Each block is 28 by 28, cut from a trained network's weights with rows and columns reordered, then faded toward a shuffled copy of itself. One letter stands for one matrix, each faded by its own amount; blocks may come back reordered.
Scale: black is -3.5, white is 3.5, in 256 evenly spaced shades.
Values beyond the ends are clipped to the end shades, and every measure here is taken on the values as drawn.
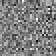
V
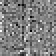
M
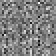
V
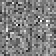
M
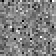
M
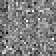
M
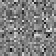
V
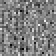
M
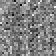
M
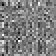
V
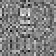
V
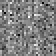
M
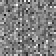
M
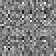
V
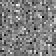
M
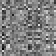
V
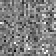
M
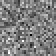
V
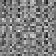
V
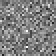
V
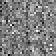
M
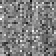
M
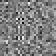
V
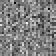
M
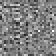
V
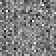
M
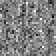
M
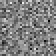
V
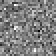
V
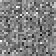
M
